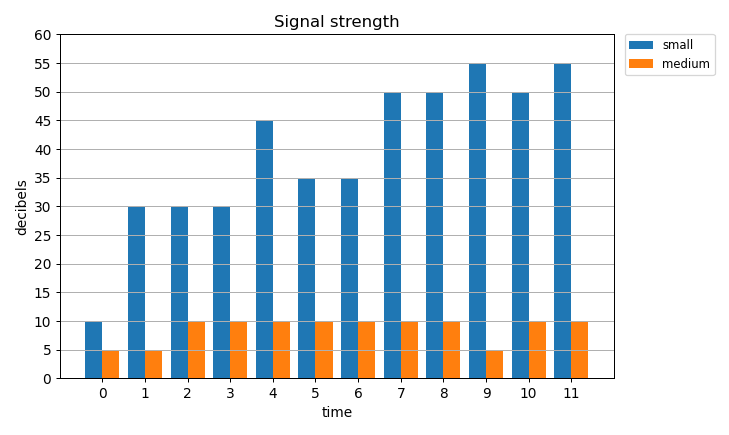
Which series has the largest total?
small
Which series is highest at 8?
small
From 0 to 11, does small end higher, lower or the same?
higher
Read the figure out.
Title: Signal strength
x-axis: time, ticks 0 1 2 3 4 5 6 7 8 9 10 11
y-axis: decibels, ticks 0 5 10 15 20 25 30 35 40 45 50 55 60
Legend: small, medium
Values:
small: 10 30 30 30 45 35 35 50 50 55 50 55
medium: 5 5 10 10 10 10 10 10 10 5 10 10
